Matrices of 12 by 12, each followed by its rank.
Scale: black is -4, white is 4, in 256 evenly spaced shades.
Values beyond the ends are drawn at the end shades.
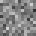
full rank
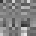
two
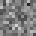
full rank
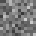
full rank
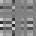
one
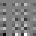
one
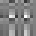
one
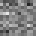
two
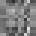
two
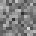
full rank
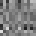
two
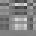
one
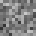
full rank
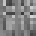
two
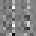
two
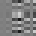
one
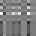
one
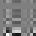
one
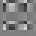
one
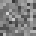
full rank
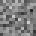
full rank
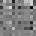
two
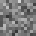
full rank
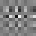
one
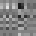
two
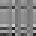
one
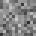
full rank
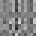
two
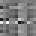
two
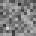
full rank
